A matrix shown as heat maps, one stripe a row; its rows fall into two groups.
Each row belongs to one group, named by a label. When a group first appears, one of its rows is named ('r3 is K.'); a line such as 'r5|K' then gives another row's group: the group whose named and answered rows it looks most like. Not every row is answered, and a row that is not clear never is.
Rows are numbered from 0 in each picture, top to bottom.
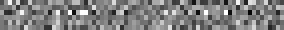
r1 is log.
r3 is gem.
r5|gem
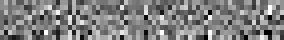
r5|log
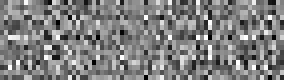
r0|gem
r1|log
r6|gem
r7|gem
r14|gem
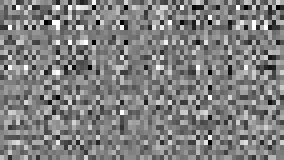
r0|log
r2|gem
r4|gem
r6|gem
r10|log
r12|log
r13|gem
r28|gem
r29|gem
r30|log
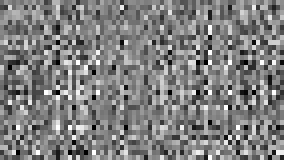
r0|gem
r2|gem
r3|gem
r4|log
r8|log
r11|log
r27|log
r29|log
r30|log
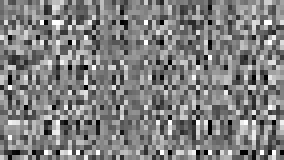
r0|gem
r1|gem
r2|gem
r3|log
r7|log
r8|gem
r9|gem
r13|log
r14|log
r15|log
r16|log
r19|log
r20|log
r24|gem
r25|gem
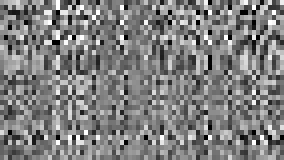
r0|gem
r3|log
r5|log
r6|gem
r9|log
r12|gem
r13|gem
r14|log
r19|log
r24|gem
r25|gem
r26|log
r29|gem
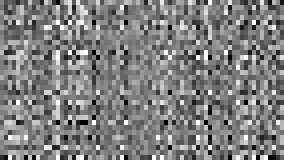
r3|gem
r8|gem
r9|log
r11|gem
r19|gem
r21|gem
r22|gem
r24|log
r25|gem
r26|log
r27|gem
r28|gem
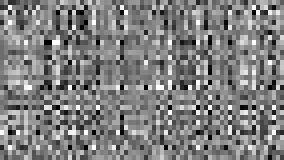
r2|log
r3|log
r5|log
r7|gem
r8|gem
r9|gem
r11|gem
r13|gem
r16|gem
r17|gem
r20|gem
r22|gem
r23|log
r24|gem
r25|log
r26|log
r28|log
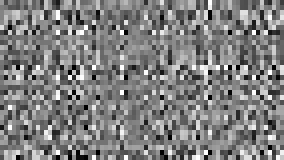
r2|gem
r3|gem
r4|log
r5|log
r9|log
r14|gem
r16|gem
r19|gem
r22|log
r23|log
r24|gem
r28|log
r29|gem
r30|gem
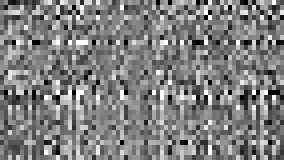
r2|gem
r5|gem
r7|gem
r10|gem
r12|log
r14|gem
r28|gem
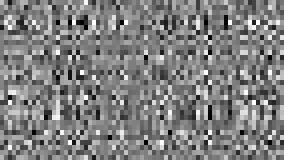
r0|log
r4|log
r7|gem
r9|gem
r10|gem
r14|gem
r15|log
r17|gem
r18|gem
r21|gem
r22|gem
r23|gem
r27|gem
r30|log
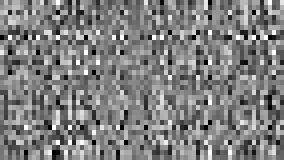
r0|gem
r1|gem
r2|log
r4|gem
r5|log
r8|log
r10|log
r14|log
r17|gem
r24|gem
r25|gem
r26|log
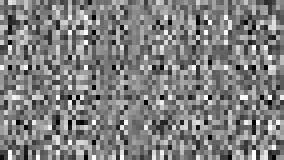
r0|gem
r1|gem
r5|log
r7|gem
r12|gem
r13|log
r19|gem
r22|log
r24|log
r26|log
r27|gem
